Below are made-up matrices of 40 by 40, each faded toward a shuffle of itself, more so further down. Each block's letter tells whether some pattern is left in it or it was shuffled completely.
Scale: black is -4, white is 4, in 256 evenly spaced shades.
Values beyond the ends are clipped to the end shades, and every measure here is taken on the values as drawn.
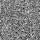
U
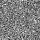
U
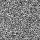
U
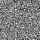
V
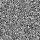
U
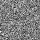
U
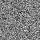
U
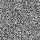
U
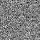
V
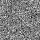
U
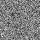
U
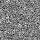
U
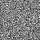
V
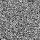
V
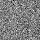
V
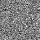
V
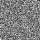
U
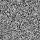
V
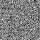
V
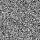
U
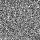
U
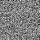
V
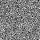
V
